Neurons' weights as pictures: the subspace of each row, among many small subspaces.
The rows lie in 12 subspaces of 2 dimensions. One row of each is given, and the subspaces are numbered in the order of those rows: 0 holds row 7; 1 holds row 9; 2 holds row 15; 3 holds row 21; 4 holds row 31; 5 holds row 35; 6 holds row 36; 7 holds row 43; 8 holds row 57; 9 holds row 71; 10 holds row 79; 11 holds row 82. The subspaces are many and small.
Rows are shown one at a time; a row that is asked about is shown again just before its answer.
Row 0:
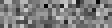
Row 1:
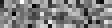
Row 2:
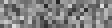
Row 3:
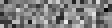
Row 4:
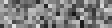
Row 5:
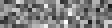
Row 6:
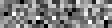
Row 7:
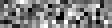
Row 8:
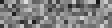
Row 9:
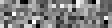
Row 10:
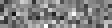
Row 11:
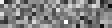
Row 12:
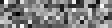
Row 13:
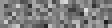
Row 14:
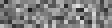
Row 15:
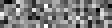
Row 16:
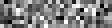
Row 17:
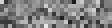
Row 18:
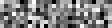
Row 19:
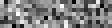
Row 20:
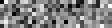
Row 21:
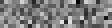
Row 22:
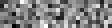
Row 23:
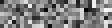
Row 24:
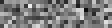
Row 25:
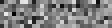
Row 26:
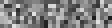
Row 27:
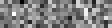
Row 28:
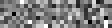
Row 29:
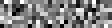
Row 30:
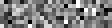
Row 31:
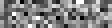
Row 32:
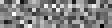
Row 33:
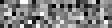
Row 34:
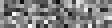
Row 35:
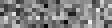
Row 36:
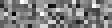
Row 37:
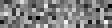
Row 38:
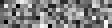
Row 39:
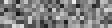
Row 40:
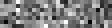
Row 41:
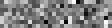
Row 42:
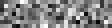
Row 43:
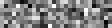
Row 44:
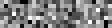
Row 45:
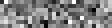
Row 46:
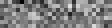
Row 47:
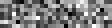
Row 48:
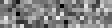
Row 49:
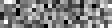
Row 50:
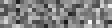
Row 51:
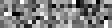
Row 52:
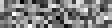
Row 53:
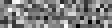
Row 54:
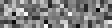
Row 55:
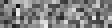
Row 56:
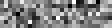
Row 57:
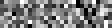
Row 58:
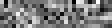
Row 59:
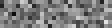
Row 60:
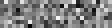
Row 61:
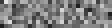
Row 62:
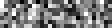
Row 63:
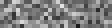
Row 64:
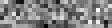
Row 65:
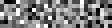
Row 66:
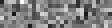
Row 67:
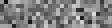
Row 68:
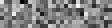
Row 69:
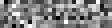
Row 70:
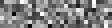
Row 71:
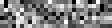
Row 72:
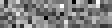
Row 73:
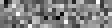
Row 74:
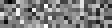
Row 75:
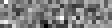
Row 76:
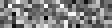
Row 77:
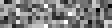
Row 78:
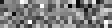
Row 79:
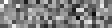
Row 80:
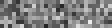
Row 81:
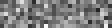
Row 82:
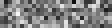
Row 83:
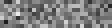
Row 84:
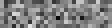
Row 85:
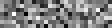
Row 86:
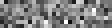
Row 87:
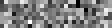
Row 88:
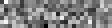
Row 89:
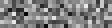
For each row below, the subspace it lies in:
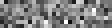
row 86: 3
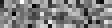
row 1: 10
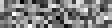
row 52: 4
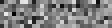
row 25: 1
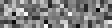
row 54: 4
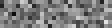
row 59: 10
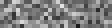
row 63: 11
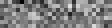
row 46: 9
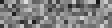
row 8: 1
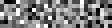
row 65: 2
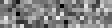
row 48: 11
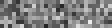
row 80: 11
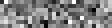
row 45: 3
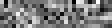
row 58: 9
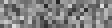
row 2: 0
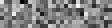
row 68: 6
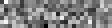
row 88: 3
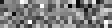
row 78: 8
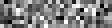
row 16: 0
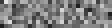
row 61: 6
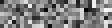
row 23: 7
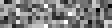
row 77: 5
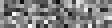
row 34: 4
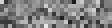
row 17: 3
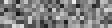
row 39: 5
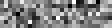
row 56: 9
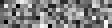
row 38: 7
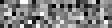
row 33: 1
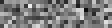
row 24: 7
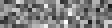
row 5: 5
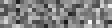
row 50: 5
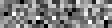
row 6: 5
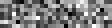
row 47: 9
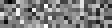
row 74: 2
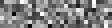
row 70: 6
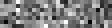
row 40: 5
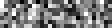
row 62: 10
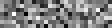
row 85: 4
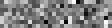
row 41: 3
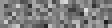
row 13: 7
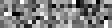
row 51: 5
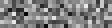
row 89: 4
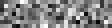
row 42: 0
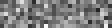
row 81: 2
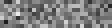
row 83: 2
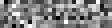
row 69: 4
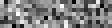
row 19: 11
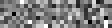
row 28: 8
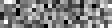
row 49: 2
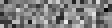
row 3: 7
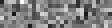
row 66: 6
